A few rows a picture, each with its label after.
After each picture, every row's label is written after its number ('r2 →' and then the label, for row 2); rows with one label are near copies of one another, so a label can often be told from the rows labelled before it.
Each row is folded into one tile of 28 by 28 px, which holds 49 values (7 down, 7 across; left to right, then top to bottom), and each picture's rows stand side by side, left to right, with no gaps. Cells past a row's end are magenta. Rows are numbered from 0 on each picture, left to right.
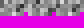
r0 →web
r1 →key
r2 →web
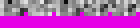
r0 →key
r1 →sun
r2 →key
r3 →web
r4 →web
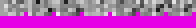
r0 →sun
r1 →key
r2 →key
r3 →sun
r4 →key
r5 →web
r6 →web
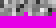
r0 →web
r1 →key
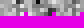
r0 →sun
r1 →key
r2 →sun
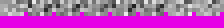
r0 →sun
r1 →web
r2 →web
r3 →web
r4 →web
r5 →web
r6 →sun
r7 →sun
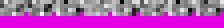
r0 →web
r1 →web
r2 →key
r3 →sun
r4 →key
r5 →web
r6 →key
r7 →key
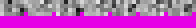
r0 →key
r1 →sun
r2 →key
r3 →sun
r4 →web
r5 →sun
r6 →web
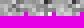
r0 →sun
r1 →sun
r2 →sun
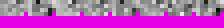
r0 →sun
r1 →key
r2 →sun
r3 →sun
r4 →key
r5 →sun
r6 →web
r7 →key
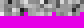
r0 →key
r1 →sun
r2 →web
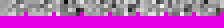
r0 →sun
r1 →sun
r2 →key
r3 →sun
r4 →web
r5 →sun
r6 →web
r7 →key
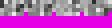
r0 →web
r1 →web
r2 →sun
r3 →key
